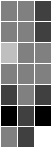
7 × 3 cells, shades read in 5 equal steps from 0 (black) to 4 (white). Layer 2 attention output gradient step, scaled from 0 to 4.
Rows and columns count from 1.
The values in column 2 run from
1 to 2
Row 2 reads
2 2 1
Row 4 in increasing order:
2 2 2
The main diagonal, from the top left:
2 2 2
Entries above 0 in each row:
3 3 3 3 3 1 3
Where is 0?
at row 6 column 1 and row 6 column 3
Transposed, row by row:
2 2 3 2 1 0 2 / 2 2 2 2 2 1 1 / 1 1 2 2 1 0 4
